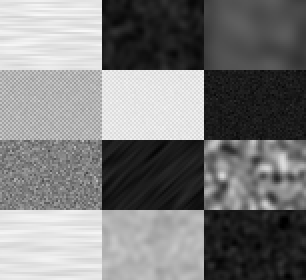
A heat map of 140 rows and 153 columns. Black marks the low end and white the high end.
The table splits into 4 rows of 3 panels. Panel 1,1: very high, streaked across, faint in contrast. Panel 1,2: very low, blotchy, faint in contrast. Panel 1,3: low, smooth, faint in contrast. Panel 2,1: high, checkered. Panel 2,2: very high, checkered, faint in contrast. Panel 2,3: very low, fine-grained, faint in contrast. Panel 3,1: middling, fine-grained. Panel 3,2: very low, slanting up to the right, faint in contrast. Panel 3,3: middling, blotchy, strong in contrast. Panel 4,1: very high, streaked across, faint in contrast. Panel 4,2: high, blotchy, faint in contrast. Panel 4,3: very low, blotchy, faint in contrast.
